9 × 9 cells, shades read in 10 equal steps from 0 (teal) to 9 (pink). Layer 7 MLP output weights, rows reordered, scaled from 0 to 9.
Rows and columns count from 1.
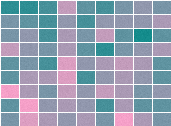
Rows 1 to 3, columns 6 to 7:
2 4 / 5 5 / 7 3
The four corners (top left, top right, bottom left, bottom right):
1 4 4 4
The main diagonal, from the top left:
1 3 2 6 5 5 6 3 4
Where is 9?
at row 7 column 1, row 8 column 2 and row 9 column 7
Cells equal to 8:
3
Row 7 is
9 6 4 7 5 7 6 4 5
